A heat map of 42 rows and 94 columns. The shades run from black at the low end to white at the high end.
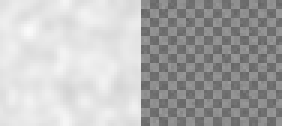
It is made of 1 by 2 panels. Panel 1,1: very high, blotchy, faint in contrast. Panel 1,2: middling, checkered.
